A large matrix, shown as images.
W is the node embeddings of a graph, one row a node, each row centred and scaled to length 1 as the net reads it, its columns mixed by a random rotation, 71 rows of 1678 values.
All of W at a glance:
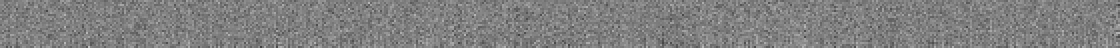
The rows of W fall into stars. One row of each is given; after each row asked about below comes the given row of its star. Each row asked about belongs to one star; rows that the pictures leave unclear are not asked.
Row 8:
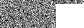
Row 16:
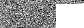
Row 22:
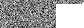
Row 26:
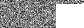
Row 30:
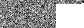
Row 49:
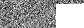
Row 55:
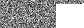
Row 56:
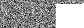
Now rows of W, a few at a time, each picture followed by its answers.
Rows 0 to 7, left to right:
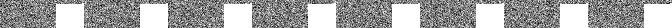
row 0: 55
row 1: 30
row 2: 22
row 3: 8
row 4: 30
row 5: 26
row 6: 55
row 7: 55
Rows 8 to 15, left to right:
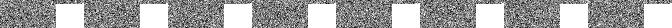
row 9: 55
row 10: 16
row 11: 22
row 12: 16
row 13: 30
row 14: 26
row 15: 49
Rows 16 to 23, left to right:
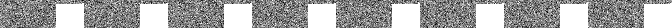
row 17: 16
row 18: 16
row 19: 49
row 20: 30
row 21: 22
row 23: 26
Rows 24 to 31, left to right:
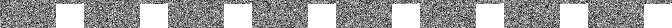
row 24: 55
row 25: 16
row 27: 16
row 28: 49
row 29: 56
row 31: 49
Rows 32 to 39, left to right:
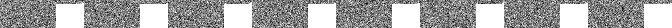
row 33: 55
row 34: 8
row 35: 30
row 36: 49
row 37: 8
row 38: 26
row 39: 22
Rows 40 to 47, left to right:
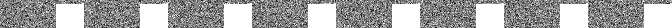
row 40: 26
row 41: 56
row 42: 16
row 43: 49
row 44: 22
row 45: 49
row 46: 55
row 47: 55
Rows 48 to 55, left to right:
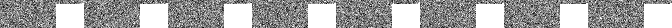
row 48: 22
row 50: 49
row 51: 22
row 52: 8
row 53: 22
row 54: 55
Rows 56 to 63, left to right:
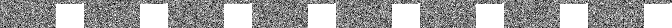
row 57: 26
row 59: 30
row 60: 30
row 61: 8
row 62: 26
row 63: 56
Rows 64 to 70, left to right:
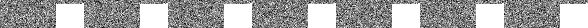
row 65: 16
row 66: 26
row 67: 49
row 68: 22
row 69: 26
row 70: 30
